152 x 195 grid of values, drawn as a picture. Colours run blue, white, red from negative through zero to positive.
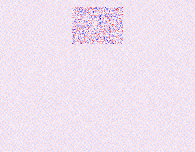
Roughest part: top middle. Odd patch: rougher, in the top middle. Odd rows or columns: none. Slope: none. Mirror symmetry: none. Grain: checkered.
